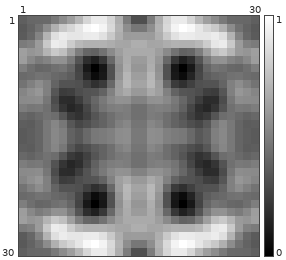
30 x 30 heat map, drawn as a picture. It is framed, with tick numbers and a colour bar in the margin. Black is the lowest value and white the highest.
The centre is the smoothest part. It mirrors both left to right and top to bottom. There is no overall slope. No lone cell stands out from its neighbours. No single row or column stands out from its neighbours.
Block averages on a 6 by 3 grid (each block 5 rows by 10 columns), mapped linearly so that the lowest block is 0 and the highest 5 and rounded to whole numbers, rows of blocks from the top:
555
020
020
020
020
555
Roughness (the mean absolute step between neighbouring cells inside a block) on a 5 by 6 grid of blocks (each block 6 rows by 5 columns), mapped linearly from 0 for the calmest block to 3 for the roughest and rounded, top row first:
232232
112211
010010
112211
232232
